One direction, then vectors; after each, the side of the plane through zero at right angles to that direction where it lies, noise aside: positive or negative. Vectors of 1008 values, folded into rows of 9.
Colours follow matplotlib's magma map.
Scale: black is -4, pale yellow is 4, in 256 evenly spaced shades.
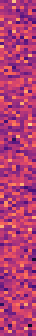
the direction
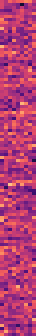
positive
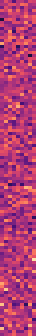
negative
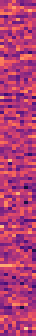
positive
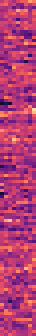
negative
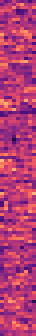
positive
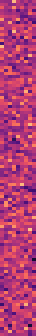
positive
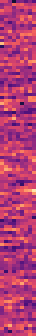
negative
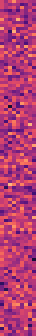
positive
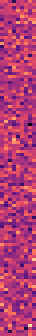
negative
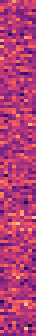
positive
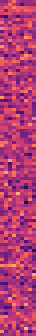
positive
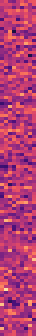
negative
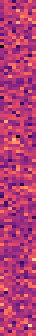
negative
